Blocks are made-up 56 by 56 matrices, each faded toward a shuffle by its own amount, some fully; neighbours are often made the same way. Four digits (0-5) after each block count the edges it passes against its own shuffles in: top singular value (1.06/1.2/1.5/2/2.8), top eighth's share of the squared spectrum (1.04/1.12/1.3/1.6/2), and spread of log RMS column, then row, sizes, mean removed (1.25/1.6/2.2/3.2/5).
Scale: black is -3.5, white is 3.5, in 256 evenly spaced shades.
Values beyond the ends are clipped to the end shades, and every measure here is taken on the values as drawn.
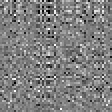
4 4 2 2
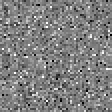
3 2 0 1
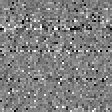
2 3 0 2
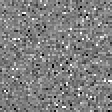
0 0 0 0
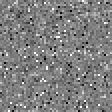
0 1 0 0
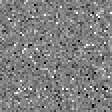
1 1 0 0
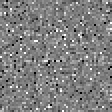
0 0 0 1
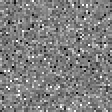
0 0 0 0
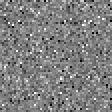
0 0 0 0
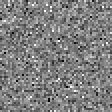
0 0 0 0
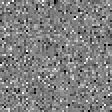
3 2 0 0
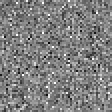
3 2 1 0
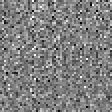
4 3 2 2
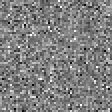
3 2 1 1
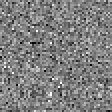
3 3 1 1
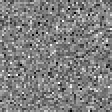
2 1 0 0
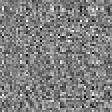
4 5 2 3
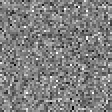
2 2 1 1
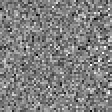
3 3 1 1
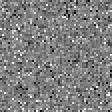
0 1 0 1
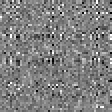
4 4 2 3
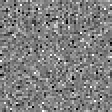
2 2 0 0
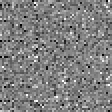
3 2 1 1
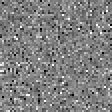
1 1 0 0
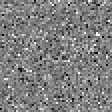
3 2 0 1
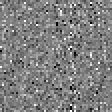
3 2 2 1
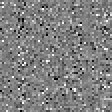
2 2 2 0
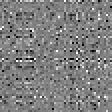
4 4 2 3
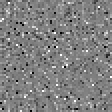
3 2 0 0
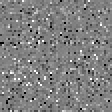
3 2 0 1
